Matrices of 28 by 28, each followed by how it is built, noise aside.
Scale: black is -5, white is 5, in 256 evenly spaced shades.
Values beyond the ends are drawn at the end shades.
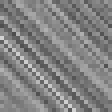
Toeplitz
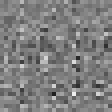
low rank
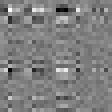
low rank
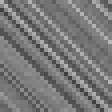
Toeplitz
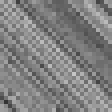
Toeplitz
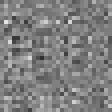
low rank
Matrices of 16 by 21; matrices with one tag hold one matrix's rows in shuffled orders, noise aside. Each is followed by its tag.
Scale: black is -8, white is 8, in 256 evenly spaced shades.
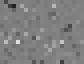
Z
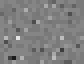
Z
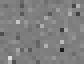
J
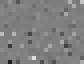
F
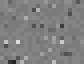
Z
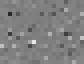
F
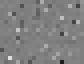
J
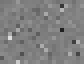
J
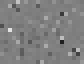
J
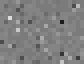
J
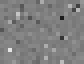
J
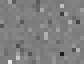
J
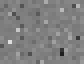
J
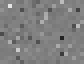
J
